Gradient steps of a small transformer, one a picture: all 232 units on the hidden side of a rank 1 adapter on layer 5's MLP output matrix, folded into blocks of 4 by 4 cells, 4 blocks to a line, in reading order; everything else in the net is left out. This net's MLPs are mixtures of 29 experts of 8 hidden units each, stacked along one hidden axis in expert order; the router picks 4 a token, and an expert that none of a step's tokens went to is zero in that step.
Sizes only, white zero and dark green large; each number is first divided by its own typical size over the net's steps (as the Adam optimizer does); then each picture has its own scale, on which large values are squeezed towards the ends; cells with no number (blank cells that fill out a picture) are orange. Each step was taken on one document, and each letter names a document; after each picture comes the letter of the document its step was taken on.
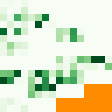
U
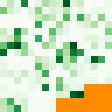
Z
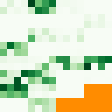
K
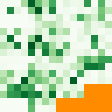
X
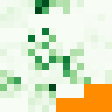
K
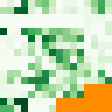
X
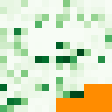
Z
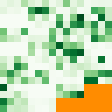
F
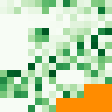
X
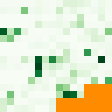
Z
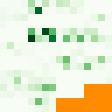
K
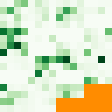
Z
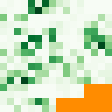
K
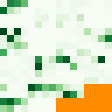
Z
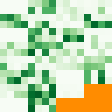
X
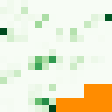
U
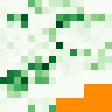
K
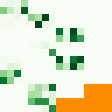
U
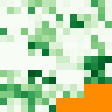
X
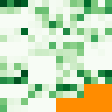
F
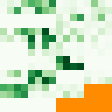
X
